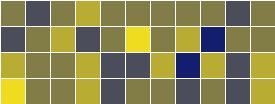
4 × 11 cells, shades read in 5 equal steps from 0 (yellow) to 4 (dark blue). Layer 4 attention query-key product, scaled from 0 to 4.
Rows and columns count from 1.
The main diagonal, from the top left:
2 2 2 1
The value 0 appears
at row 2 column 6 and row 4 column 1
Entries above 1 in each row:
10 8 6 8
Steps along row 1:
up down down up same same same same up down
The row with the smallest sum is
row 4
